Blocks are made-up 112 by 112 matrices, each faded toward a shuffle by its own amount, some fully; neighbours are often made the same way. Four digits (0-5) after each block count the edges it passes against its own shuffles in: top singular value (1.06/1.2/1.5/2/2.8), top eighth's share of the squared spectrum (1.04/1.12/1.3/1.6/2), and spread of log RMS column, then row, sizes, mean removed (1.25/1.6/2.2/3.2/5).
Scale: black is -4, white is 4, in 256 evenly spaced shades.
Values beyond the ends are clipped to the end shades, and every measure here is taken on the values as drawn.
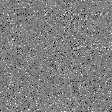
3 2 1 0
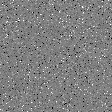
0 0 0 0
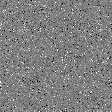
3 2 1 0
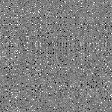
4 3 2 2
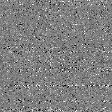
2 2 2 3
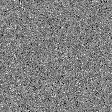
0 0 0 0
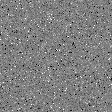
0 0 0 0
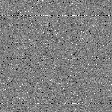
4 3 1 2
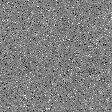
0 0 0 0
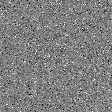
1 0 0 0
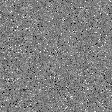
3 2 0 1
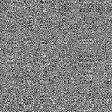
4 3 2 2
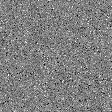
1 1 0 0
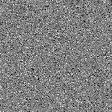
3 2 1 1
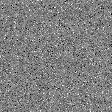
1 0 0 0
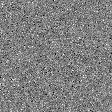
1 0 0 0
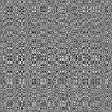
5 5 4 4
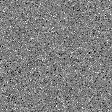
1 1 0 0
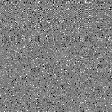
4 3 1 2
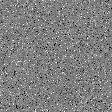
2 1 0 0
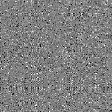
4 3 2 2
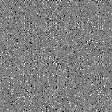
4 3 1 1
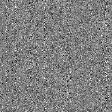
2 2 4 0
